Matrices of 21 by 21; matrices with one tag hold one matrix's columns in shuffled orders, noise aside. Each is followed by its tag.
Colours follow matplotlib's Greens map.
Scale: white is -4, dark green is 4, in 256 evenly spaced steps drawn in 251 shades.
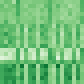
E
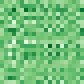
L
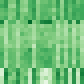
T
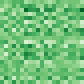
L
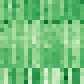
T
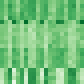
T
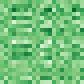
L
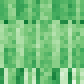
T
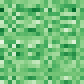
L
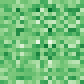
L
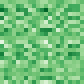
L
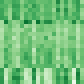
T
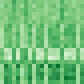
E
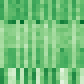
T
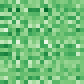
L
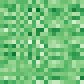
L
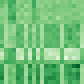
E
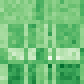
E
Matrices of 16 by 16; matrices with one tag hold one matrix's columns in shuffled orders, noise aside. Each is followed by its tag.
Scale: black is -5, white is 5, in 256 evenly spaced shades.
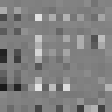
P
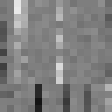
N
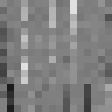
N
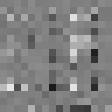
P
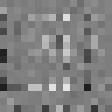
P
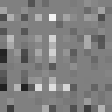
P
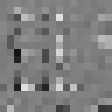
P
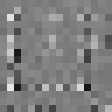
P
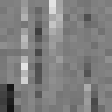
N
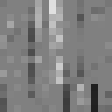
N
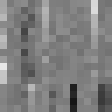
N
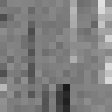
N
